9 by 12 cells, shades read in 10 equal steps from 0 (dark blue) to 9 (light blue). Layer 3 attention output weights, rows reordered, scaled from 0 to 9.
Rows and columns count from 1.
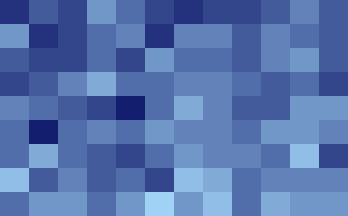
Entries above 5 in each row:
1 1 2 1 3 3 3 3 9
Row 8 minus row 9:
4 -3 -1 -1 -2 -7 2 -1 0 -2 -1 -1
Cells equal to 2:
14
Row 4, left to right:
2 3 5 7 4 4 5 5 4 3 4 2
